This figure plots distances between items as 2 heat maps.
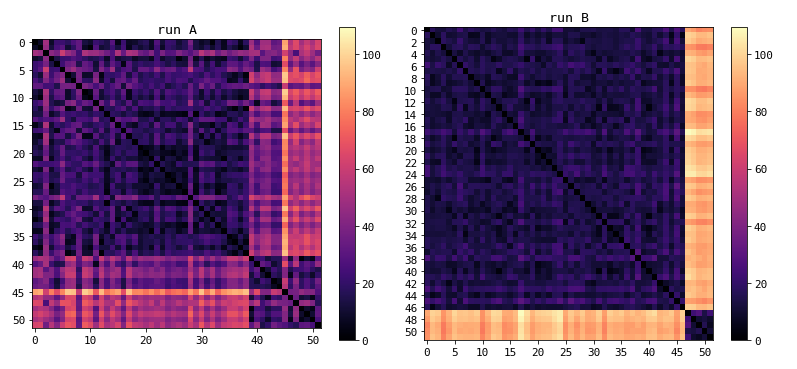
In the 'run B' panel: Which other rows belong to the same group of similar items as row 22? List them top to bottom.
0, 1, 2, 3, 4, 5, 6, 7, 8, 9, 10, 11, 12, 13, 14, 15, 16, 17, 18, 19, 20, 21, 23, 24, 25, 26, 27, 28, 29, 30, 31, 32, 33, 34, 35, 36, 37, 38, 39, 40, 41, 42, 43, 44, 45, 46
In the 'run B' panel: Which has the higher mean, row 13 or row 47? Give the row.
47
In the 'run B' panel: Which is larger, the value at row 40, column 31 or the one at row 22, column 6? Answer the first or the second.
the second
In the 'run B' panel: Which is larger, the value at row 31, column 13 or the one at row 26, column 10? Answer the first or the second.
the second
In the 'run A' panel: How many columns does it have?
52
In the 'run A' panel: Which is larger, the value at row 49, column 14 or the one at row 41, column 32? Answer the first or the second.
the first
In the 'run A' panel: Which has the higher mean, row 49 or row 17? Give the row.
49
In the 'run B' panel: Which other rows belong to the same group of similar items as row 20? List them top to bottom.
0, 1, 2, 3, 4, 5, 6, 7, 8, 9, 10, 11, 12, 13, 14, 15, 16, 17, 18, 19, 21, 22, 23, 24, 25, 26, 27, 28, 29, 30, 31, 32, 33, 34, 35, 36, 37, 38, 39, 40, 41, 42, 43, 44, 45, 46
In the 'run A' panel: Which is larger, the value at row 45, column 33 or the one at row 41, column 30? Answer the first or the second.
the first
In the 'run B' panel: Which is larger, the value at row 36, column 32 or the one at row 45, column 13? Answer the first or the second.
the second
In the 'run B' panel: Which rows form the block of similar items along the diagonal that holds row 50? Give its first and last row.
47 to 51
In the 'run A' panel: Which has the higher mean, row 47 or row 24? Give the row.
47
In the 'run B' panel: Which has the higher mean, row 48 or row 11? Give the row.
48
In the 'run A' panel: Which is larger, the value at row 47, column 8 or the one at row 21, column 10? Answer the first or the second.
the first
